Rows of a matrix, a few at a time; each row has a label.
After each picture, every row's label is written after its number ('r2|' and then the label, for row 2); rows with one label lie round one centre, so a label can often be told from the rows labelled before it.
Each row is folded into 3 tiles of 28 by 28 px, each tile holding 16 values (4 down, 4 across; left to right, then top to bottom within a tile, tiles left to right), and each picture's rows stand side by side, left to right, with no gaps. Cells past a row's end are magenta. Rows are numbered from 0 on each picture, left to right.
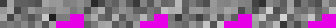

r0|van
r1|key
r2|van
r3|key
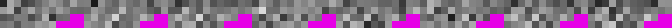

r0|van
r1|key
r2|key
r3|van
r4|key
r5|van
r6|key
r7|key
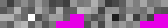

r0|key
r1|van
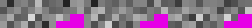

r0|key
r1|key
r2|key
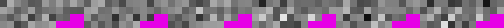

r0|van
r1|van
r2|van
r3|key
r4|van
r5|key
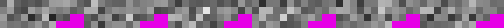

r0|van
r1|van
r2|key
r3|key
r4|van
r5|van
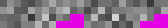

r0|van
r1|key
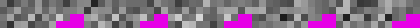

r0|key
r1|key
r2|key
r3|van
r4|van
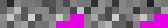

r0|key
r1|key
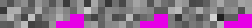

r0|key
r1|van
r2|van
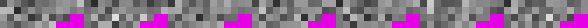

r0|van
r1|key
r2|van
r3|van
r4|van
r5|van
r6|van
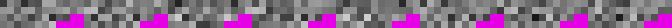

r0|van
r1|van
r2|key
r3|van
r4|key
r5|van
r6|van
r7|van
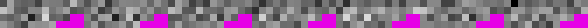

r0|van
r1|van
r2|van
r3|key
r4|key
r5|van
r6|key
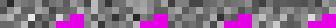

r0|key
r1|van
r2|van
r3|key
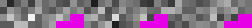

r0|key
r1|key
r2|van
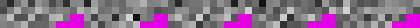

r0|key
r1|van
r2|key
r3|key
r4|van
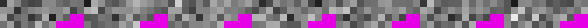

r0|van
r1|van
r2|van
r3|key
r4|van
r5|van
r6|key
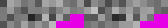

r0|van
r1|van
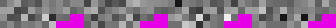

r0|van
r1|van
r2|key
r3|van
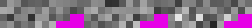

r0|van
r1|van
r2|key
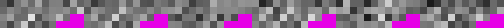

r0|key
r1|key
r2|van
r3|key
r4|van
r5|key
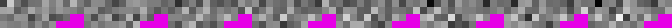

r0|van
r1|van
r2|key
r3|key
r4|key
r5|key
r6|key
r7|key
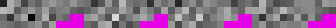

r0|van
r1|key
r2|key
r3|van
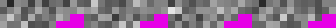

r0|key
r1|van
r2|van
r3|key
